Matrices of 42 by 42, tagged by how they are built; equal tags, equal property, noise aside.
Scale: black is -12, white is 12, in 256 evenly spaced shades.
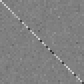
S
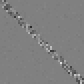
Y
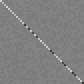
S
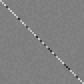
S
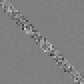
Y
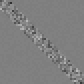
Y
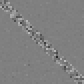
Y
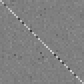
S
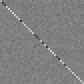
S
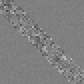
Y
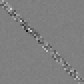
Y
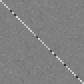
S
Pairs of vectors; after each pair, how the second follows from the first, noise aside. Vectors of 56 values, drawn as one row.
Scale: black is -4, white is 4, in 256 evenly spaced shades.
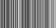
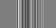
partly zeroed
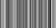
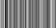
reversed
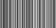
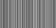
shrunk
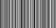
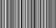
reversed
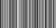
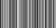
copied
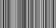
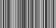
copied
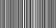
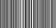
reversed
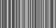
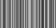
reversed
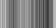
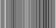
partly zeroed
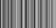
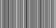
partly zeroed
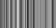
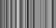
copied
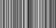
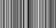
copied
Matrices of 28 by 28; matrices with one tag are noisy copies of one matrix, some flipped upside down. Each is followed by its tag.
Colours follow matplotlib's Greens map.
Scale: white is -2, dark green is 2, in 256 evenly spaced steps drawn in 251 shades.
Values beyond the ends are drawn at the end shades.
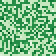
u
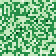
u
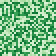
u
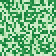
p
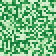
u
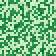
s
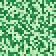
s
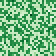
s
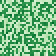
p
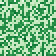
s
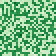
u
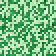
s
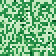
p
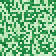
p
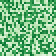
p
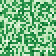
p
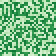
u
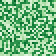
u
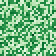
s
